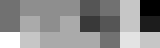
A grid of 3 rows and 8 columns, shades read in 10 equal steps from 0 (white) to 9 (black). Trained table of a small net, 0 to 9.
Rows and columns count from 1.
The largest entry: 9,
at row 1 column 8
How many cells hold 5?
4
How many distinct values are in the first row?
5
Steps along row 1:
down same same up down down up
